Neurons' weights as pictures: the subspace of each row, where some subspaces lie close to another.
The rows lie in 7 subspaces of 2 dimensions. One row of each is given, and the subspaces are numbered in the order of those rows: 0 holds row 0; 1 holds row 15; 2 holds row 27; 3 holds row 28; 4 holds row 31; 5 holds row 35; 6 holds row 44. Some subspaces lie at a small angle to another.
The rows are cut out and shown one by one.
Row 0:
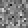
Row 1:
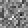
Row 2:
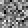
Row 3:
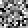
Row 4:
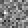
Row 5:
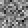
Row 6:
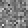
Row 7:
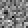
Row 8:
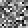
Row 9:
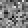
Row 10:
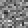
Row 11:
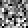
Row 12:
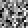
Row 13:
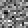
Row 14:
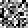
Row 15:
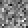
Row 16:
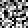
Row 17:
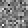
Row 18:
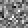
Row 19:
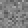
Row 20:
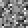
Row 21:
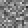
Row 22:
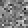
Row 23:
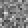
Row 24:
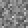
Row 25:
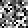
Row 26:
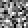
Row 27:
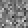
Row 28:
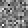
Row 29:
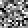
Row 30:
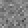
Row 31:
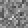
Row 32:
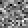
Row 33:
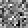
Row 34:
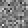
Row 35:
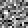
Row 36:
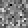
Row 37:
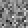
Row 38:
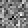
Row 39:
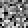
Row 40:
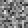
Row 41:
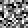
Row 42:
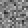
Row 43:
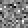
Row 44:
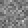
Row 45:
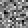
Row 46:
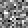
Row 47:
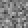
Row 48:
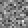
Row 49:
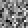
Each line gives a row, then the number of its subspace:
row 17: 3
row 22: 5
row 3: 0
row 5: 6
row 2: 6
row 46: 1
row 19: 0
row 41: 4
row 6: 3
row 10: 5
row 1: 4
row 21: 2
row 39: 6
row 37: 2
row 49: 2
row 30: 6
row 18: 4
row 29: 0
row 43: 4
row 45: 1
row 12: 2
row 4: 6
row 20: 5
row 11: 1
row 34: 3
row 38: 4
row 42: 1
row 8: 2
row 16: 1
